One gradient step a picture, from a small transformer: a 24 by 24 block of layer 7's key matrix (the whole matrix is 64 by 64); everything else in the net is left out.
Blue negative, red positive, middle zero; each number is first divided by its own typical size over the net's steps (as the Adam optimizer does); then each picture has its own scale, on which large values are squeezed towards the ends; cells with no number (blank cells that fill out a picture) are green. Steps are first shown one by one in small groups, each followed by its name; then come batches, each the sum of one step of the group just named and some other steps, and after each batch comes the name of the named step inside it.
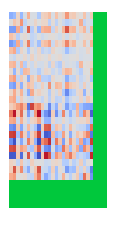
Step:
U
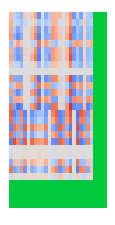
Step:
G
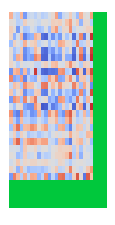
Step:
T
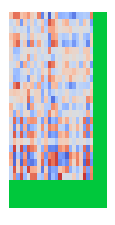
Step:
G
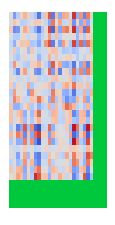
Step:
G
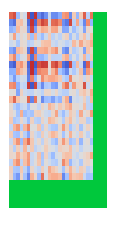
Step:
G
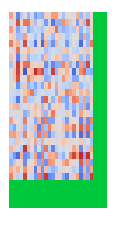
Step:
G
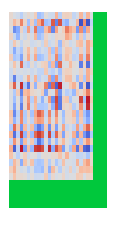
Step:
G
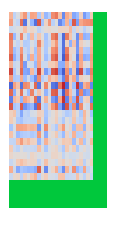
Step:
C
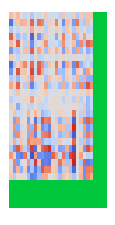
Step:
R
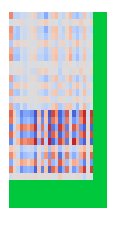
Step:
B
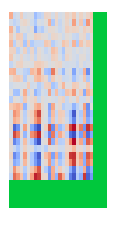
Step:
C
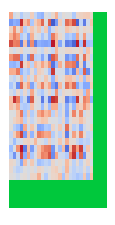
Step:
B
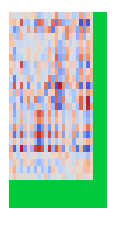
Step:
C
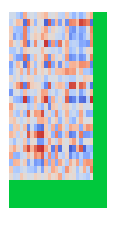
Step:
B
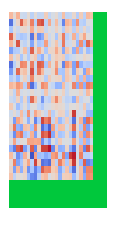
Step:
R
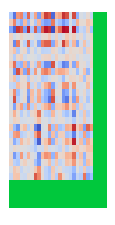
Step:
C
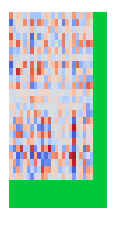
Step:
R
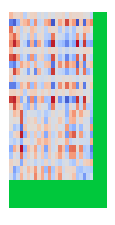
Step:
B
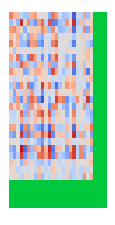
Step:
C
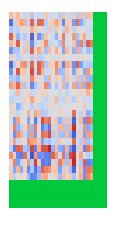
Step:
R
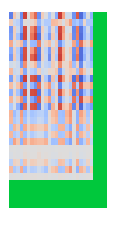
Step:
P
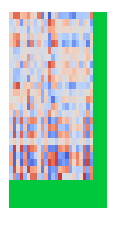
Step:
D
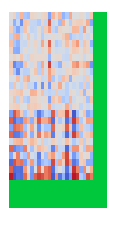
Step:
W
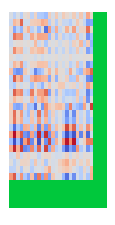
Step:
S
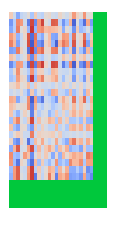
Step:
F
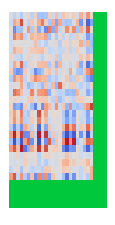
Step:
S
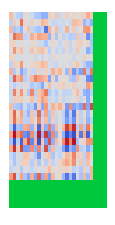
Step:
S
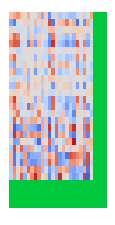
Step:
D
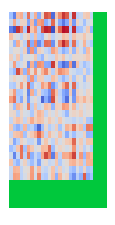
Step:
F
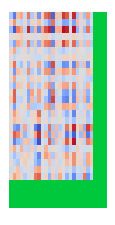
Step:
S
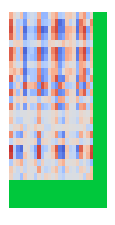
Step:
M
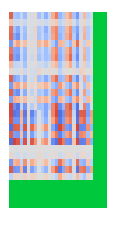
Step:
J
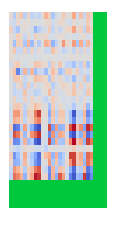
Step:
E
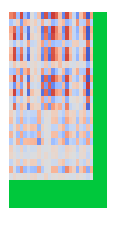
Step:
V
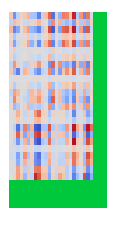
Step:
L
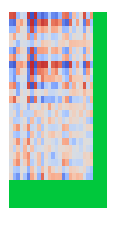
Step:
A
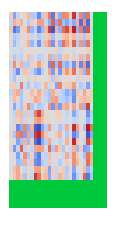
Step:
L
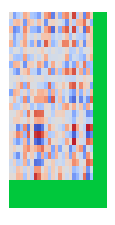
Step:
L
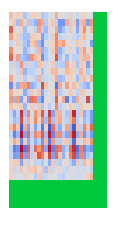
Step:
M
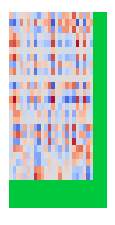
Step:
L
